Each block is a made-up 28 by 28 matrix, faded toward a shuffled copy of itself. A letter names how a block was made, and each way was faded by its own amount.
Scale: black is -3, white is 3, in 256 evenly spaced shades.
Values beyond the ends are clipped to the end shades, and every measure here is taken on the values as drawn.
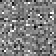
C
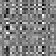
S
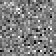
C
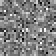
C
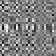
S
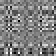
S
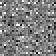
C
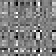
S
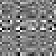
S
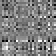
S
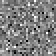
C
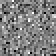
C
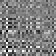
S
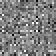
C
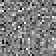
C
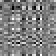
S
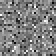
C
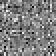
C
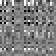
S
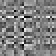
S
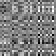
S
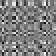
S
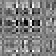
S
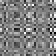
S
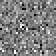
C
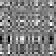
S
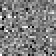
C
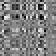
S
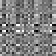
S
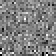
C
